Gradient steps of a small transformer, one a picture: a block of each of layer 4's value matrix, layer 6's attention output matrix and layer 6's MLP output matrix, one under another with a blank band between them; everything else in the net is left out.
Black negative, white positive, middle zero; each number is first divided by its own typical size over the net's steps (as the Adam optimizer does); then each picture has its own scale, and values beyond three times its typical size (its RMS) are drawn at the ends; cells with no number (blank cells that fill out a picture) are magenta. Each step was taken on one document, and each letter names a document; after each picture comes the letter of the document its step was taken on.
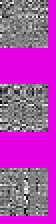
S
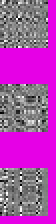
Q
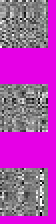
Q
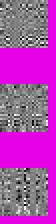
S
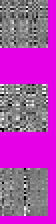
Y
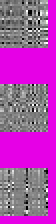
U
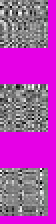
Q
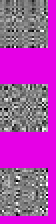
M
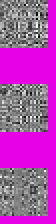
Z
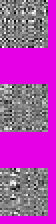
M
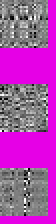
Y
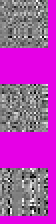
Z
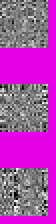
M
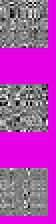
Y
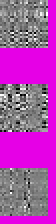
Y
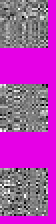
S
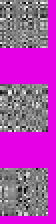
S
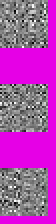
M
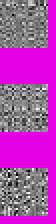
M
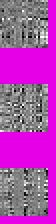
U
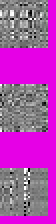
Y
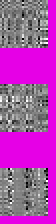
U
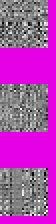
Z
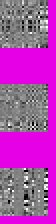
U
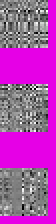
Z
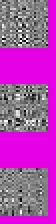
Q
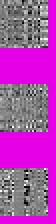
U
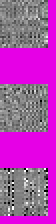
U
